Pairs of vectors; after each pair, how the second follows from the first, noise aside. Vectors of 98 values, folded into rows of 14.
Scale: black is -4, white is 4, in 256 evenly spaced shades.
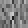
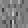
partly zeroed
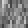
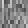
sign-scrambled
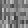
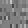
partly zeroed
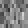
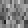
wrapped around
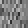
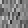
copied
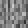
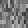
sign-scrambled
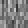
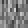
copied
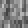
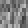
wrapped around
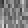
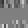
partly zeroed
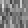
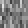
copied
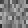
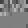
partly zeroed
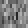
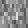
sign-scrambled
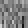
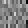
wrapped around
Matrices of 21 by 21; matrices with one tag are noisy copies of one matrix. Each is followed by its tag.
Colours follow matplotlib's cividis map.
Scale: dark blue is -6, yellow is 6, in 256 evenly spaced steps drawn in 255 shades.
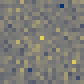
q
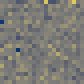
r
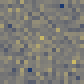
q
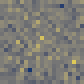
q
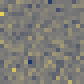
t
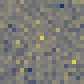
q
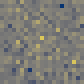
q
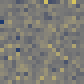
r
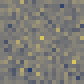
q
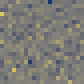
t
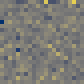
r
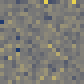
r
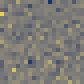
t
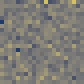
r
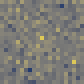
q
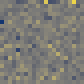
r
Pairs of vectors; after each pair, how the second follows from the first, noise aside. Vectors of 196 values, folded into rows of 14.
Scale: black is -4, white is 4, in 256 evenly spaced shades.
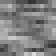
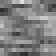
reversed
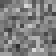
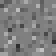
partly zeroed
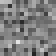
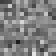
negated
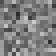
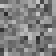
reversed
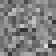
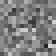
negated
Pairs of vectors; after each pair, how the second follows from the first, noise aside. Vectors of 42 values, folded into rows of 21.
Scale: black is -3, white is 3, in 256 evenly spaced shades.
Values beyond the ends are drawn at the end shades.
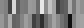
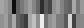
reversed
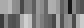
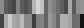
wrapped around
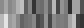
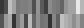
reversed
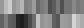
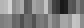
reversed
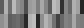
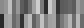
reversed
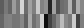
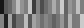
wrapped around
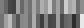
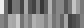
reversed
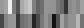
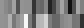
wrapped around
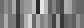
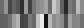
reversed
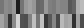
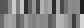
wrapped around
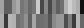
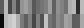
reversed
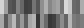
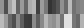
wrapped around
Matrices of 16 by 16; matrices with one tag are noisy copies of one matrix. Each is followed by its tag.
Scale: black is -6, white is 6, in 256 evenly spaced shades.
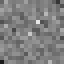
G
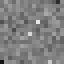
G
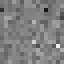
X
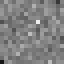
G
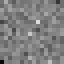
G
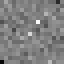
G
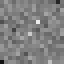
G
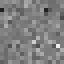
X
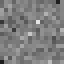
G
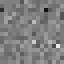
X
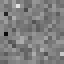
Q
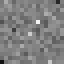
G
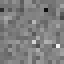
X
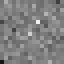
G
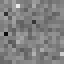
Q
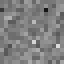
X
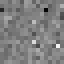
X
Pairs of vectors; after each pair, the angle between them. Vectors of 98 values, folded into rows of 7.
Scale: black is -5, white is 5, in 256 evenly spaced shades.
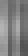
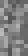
partly aligned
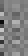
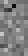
orthogonal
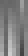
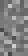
orthogonal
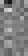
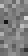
orthogonal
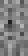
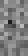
nearly parallel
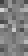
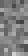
partly aligned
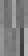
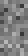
orthogonal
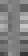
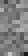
partly aligned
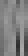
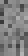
partly aligned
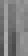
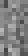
partly opposed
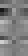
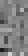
orthogonal
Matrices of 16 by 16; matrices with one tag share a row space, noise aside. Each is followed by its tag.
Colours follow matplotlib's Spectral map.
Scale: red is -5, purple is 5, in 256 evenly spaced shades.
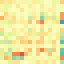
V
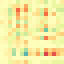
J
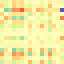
V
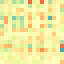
V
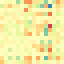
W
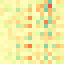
W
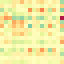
V
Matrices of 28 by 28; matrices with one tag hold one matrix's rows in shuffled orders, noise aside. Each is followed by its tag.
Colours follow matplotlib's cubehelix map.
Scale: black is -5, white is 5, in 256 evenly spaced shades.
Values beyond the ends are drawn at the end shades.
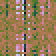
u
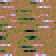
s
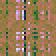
u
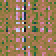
u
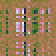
u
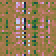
u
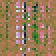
u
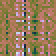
u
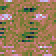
s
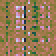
u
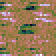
s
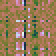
u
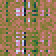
u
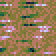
s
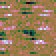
s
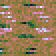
s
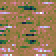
s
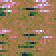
s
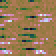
s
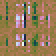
u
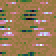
s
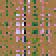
u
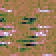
s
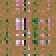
u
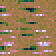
s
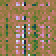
u
